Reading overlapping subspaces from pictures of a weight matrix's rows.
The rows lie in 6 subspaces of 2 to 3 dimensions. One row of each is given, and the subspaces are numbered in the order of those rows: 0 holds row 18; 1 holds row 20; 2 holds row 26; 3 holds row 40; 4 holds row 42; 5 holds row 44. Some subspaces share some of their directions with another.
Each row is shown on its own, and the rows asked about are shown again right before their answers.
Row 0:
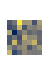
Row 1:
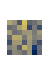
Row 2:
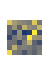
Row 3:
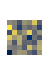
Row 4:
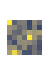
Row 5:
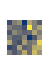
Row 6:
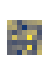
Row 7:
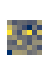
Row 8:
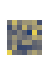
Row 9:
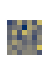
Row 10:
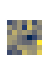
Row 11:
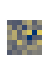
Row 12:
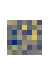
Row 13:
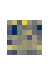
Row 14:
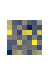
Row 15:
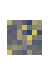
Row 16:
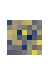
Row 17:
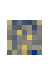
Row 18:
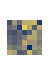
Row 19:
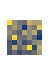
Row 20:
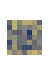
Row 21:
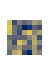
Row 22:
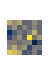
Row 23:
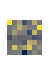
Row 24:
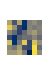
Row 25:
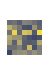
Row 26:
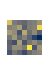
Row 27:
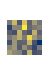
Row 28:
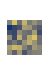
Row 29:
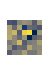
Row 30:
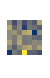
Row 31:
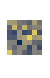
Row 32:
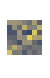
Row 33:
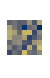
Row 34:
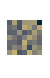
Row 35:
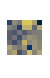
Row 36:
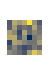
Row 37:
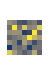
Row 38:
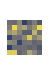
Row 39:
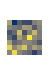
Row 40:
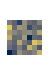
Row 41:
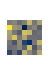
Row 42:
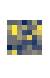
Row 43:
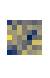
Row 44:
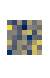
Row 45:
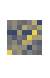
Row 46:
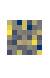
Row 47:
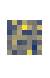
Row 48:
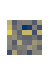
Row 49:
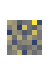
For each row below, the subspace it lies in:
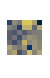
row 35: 0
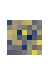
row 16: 1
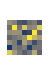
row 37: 4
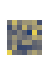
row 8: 1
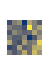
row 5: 5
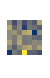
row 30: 1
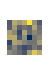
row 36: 1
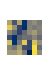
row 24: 5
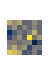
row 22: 3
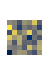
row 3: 4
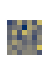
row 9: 3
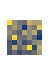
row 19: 2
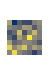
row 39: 1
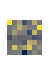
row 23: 2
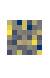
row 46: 3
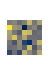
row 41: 2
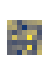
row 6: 2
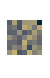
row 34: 0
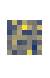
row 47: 5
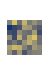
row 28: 4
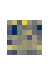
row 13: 4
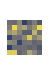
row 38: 4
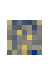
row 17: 1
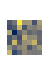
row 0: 4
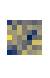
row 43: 3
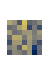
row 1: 5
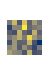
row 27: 5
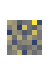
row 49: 4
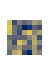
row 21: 5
